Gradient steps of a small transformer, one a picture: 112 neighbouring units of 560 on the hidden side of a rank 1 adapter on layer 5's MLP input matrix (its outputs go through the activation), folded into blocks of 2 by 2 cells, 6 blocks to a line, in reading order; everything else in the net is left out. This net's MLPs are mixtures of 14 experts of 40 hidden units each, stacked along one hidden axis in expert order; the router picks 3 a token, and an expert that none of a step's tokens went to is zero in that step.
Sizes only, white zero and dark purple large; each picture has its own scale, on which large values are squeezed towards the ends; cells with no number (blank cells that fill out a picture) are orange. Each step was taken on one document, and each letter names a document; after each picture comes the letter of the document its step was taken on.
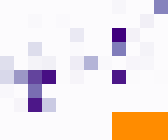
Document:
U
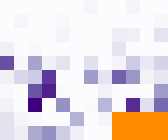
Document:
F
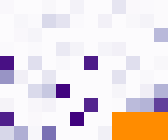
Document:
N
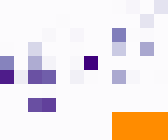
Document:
U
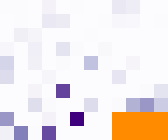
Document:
N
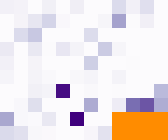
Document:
N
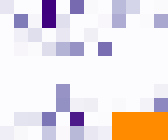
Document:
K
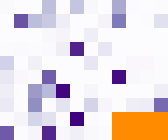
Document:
K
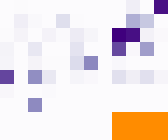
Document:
U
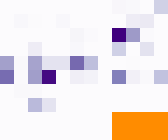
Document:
U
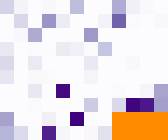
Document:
N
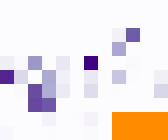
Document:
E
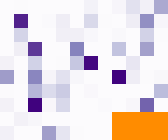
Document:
U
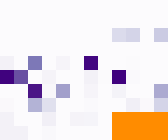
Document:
E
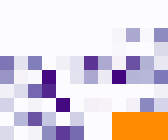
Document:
F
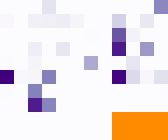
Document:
U
